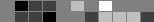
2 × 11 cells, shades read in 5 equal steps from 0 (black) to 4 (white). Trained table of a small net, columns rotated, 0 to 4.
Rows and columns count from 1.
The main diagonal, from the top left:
2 1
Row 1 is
2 0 1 1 2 3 2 4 2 2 2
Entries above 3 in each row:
1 0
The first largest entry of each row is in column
8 8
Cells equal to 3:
4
